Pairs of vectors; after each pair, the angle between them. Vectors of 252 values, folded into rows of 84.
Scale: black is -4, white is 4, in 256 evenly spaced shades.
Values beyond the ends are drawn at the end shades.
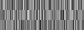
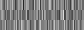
nearly opposite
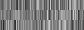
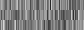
nearly opposite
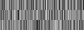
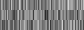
partly opposed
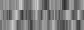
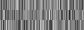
orthogonal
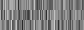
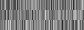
orthogonal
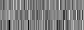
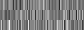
nearly opposite
